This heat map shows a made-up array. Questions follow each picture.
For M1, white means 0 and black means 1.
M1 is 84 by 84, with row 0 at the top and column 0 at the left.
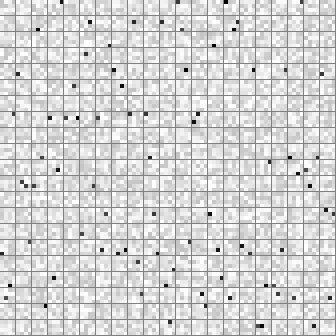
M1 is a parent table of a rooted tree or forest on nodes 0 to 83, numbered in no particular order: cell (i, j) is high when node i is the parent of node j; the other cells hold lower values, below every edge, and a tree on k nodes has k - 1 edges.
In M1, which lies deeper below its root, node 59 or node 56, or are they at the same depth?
node 59
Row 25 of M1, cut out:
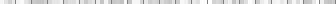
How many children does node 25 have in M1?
0
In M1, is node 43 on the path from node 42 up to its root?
yes
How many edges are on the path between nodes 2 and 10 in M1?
5
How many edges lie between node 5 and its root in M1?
4
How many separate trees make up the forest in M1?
2
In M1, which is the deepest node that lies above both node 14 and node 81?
42
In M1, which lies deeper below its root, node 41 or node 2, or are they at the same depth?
the same depth
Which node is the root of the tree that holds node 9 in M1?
61
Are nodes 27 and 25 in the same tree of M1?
no
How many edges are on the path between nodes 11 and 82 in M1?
10
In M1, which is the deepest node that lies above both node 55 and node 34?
69
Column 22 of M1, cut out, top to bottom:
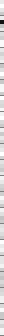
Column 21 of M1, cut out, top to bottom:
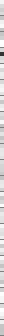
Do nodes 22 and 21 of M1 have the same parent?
no
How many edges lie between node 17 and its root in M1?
0
